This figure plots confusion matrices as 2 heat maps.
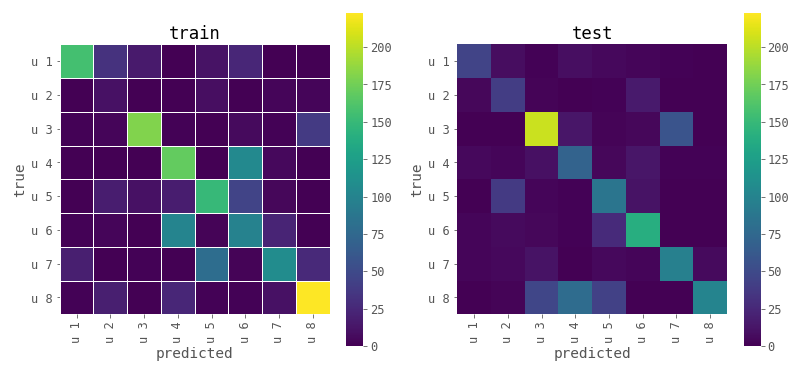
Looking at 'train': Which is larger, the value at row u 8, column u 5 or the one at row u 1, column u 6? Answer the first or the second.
the second
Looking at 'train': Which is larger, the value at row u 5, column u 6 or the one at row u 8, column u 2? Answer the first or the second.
the first
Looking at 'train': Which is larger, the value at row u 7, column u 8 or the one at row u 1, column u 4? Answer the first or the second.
the first
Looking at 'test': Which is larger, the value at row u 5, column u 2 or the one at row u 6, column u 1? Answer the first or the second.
the first
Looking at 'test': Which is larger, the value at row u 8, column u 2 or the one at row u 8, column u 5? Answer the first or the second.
the second
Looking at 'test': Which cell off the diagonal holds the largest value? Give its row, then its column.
u 8, u 4
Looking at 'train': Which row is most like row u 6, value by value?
u 4
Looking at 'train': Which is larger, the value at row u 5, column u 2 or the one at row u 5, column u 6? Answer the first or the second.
the second
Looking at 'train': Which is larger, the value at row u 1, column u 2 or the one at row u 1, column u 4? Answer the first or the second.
the first
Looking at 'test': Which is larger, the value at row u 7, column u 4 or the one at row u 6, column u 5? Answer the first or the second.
the second
